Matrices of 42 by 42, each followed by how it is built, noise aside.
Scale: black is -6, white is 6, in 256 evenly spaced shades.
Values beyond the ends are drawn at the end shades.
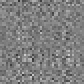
low rank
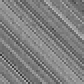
Toeplitz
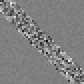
banded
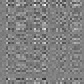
low rank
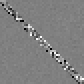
banded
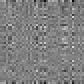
low rank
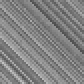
Toeplitz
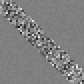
banded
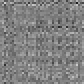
low rank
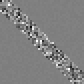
banded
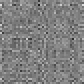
low rank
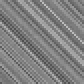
Toeplitz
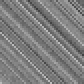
Toeplitz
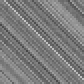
Toeplitz
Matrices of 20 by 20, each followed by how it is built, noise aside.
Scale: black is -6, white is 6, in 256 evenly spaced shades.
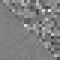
upper triangular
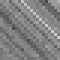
Toeplitz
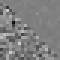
lower triangular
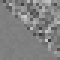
upper triangular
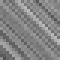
Toeplitz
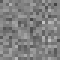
low rank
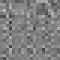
low rank
